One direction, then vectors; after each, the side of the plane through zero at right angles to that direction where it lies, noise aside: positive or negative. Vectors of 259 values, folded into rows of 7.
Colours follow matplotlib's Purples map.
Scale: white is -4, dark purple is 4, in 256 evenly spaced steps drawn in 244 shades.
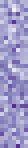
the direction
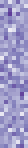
positive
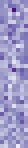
negative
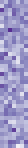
negative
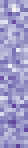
positive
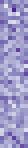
negative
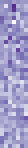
negative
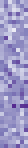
positive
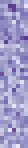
negative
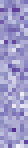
negative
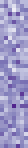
positive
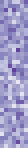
negative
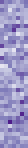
negative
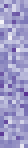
positive
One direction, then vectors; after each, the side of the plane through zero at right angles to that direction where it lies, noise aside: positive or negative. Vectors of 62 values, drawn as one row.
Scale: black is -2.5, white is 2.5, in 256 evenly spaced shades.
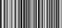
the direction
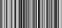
positive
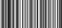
negative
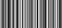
negative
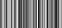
positive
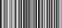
positive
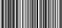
negative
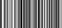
positive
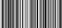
negative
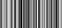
positive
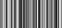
positive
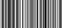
negative
